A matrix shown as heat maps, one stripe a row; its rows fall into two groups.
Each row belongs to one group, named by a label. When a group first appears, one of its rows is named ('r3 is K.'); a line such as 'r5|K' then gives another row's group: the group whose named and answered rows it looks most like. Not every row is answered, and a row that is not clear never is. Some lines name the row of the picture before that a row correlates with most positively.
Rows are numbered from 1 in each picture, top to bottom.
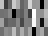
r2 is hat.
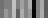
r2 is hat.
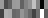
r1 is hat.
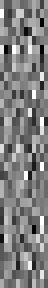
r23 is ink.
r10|hat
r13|ink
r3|hat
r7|hat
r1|hat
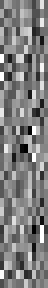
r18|hat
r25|hat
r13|ink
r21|ink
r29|ink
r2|ink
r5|hat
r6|ink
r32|ink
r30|ink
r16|ink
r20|hat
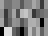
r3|hat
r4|ink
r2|ink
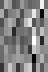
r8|ink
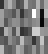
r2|hat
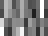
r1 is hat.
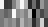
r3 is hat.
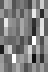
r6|ink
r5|hat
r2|hat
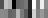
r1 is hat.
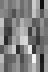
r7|hat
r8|hat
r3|ink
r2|hat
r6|ink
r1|hat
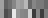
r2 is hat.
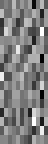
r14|hat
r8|ink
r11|hat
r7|hat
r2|hat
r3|ink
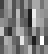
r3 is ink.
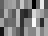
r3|hat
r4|ink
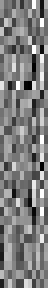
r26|ink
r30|ink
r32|ink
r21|hat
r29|ink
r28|ink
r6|hat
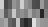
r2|hat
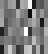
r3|hat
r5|hat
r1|ink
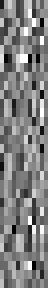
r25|ink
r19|ink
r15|hat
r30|ink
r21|hat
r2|ink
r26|hat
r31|hat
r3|hat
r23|ink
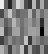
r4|hat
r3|hat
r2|ink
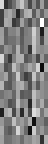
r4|hat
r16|hat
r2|ink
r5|hat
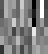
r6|ink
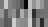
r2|ink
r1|ink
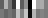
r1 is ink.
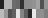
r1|ink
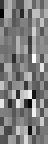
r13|hat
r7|hat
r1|ink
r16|ink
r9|ink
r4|hat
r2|ink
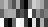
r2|ink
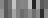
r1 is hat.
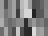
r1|ink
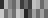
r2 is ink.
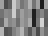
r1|hat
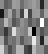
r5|hat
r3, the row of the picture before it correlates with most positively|3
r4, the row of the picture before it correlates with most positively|2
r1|hat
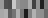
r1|hat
